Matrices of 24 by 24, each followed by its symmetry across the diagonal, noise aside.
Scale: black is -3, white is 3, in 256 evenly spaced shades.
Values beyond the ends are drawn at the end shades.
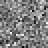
antisymmetric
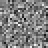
antisymmetric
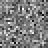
symmetric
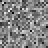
symmetric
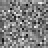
antisymmetric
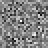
symmetric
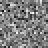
neither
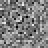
symmetric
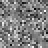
antisymmetric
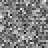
neither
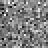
antisymmetric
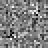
antisymmetric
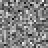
neither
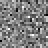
neither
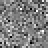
antisymmetric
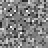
symmetric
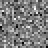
neither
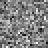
neither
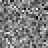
neither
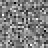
antisymmetric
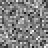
symmetric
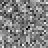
symmetric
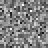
neither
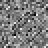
symmetric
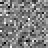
neither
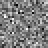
antisymmetric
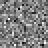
antisymmetric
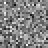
neither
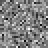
symmetric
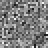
symmetric
